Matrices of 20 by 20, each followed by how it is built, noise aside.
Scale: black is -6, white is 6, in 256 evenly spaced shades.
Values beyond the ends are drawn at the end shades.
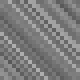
Toeplitz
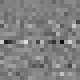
uneven rows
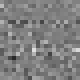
uneven rows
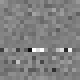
uneven rows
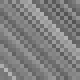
Toeplitz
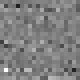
uneven rows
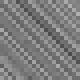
Toeplitz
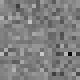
uneven rows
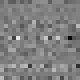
uneven rows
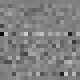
uneven rows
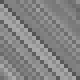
Toeplitz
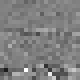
uneven rows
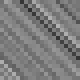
Toeplitz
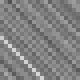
Toeplitz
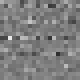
uneven rows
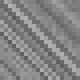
Toeplitz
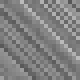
Toeplitz
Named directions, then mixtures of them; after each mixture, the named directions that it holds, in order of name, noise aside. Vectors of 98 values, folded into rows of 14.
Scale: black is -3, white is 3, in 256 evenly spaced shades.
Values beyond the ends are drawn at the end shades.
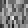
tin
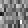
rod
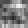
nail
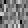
rod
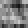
nail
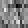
nail, rod, tin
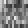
nail, tin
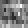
nail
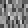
rod, tin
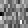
rod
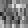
nail, rod, tin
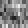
nail, rod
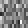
rod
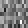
rod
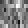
nail, rod, tin
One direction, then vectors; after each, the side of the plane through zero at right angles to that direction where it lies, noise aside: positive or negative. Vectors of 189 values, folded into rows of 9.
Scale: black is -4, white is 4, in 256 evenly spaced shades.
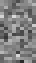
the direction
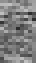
positive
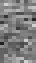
positive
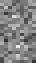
positive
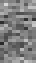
positive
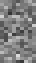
positive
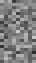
positive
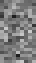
negative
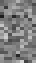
negative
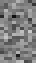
negative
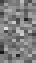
negative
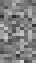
negative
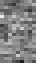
positive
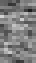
positive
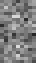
positive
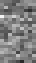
positive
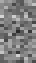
positive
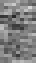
negative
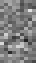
negative
